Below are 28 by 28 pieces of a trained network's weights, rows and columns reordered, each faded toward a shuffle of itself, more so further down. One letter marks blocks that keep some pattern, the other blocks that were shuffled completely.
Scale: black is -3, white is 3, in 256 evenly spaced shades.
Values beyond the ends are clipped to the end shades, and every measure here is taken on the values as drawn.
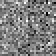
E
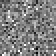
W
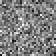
W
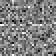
E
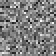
E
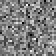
W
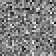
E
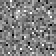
W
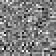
E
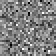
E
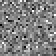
W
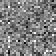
E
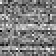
E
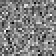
W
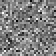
E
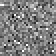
W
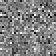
E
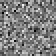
W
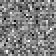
W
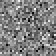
W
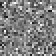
E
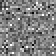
E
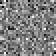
E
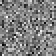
W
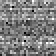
E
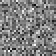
E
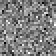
W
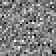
W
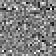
E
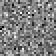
W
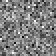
W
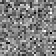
W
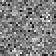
W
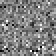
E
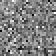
W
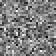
E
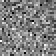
W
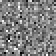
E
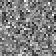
W
